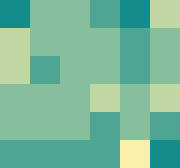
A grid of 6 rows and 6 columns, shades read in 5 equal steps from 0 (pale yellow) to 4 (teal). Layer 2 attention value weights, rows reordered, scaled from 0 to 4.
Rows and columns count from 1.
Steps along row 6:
same same same down up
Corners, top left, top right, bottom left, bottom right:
4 1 3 4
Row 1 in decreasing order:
4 4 3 2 2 1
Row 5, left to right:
2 2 2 3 2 3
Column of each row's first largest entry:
1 5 2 1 4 6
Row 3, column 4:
2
